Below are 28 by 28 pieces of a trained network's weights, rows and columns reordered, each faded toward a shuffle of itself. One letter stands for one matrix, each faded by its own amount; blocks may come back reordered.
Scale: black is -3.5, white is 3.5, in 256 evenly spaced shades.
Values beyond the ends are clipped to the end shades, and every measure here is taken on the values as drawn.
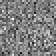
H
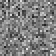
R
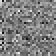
H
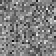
R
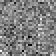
H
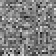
H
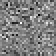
H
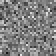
R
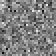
R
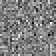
R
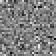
R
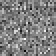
R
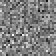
H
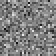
R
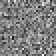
R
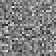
H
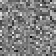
H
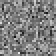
R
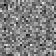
R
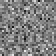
H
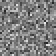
R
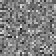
R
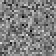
R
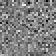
H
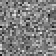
R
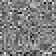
H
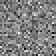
H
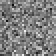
R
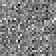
H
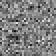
H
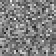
R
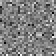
H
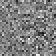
R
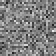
R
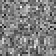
R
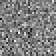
R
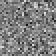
R
